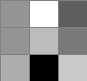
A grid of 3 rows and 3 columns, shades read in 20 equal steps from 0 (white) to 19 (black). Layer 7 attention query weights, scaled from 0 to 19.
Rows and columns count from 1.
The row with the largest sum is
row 3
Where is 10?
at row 2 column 3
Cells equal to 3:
0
